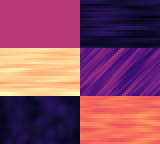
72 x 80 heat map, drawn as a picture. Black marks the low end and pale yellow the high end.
The table splits into 3 rows of 2 panels. Panel 1,1: middling, flat. Panel 1,2: very low, streaked across, faint in contrast. Panel 2,1: very high, streaked across, faint in contrast. Panel 2,2: low, slanting up to the right. Panel 3,1: very low, blotchy, faint in contrast. Panel 3,2: high, streaked across, faint in contrast.
